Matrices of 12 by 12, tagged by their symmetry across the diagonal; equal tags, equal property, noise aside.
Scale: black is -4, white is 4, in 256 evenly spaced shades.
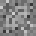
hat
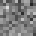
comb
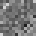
hat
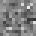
comb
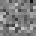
comb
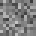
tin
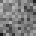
hat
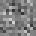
tin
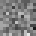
tin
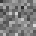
comb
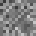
hat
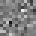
tin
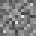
hat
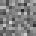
tin
